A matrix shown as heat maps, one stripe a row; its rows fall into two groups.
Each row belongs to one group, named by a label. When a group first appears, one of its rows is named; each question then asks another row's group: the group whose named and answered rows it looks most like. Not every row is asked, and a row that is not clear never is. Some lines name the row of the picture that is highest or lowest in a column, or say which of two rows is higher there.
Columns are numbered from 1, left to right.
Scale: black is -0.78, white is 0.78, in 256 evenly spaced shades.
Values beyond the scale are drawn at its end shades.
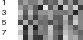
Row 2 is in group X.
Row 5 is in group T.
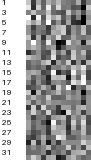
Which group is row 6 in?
X
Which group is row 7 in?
X
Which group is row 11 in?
X
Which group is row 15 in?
X
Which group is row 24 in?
X
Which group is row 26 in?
X
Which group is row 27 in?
X
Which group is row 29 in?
T
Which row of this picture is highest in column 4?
22
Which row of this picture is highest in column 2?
9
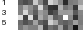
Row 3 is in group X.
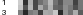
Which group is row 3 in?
X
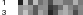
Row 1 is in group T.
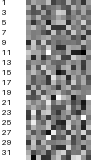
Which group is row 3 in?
X
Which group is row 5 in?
X
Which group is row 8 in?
T
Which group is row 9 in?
T
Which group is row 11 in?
T
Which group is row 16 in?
X
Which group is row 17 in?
X
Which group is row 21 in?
T
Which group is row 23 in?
T
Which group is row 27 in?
X
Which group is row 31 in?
X
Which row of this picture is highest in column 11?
32
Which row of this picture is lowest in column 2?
32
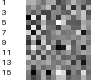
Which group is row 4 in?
T
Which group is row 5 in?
X
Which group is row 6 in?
T
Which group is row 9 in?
T
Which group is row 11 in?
T
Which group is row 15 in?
X
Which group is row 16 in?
X
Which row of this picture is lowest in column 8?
10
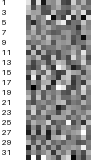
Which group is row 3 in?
X
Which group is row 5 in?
X
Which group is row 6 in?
T
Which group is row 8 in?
T
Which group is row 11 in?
T
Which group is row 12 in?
X
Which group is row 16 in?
T
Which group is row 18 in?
X
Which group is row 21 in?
X
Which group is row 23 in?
T
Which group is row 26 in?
T
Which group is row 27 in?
T
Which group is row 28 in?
X
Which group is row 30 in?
T
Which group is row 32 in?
T
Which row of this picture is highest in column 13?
4
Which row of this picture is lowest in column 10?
32
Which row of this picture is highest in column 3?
1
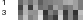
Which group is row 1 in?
T
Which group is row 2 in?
T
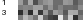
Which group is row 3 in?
T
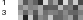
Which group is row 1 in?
X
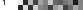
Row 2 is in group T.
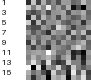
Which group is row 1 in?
T
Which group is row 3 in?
X
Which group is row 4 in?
T
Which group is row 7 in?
X
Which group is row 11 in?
T
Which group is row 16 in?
X
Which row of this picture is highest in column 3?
14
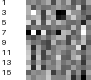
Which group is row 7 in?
T
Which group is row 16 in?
T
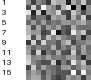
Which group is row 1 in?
X
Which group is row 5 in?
T
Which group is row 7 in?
X
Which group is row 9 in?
T
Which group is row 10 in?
X
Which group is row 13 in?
X
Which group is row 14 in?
T
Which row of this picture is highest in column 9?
2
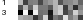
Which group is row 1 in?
X
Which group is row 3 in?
T
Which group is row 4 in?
X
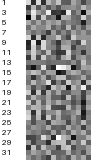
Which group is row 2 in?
T
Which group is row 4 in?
T
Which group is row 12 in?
T
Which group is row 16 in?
X
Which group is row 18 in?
X
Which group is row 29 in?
X
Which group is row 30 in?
T
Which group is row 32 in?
X
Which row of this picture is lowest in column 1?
4
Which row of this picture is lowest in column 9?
18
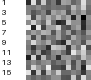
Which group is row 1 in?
T
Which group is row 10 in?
X
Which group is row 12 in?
T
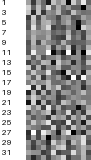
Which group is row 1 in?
X
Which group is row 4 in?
T
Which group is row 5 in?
T
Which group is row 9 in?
T
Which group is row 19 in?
T
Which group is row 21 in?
T
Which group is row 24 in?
X
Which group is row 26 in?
X
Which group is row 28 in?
T
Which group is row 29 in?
X
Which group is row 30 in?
X
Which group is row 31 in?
X
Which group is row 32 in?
X
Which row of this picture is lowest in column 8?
15
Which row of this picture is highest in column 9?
11
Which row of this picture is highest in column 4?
27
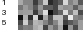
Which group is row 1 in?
X
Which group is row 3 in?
X
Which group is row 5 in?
T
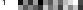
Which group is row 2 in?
X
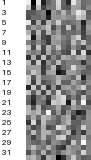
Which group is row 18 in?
T
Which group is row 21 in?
X
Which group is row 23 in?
T
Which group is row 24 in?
T
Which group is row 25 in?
T
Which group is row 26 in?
X
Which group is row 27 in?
T
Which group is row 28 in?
X
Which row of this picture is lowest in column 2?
1
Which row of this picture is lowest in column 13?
11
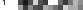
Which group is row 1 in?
X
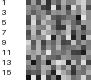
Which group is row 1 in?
T
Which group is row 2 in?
X
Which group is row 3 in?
X
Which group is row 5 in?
T
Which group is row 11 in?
T
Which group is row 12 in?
T
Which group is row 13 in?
X
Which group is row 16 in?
T
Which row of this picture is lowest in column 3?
16
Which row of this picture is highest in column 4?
16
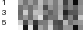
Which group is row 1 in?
T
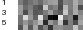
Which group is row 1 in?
X
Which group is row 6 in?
T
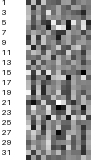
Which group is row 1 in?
T
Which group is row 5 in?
X
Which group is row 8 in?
T
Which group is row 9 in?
T
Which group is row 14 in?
T
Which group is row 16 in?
X
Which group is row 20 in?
X
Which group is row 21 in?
X
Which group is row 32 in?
T
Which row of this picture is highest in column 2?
22
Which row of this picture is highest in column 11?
10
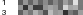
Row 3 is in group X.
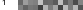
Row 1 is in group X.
